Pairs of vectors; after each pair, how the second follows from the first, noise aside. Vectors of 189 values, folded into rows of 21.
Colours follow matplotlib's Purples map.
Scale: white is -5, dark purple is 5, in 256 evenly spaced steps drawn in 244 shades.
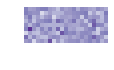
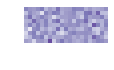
sign-scrambled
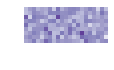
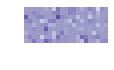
partly zeroed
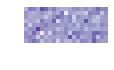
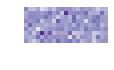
negated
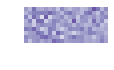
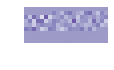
partly zeroed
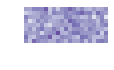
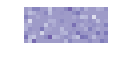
partly zeroed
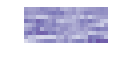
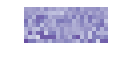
sign-scrambled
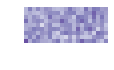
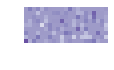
partly zeroed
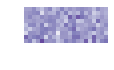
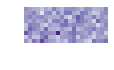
sign-scrambled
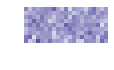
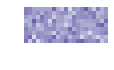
sign-scrambled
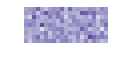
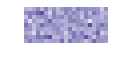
reversed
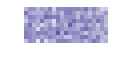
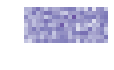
reversed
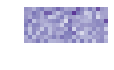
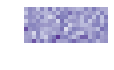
reversed
